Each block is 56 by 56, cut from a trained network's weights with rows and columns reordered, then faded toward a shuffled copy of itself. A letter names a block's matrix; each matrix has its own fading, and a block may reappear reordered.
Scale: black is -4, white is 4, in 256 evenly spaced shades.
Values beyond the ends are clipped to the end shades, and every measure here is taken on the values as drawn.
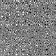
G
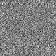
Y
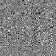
G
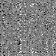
G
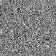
Y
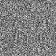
Y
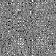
G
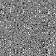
G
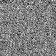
Y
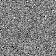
Y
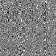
G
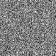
Y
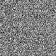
Y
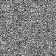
Y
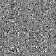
G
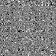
G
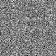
Y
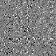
G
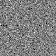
Y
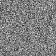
Y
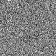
Y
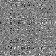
G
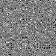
G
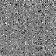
G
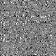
G
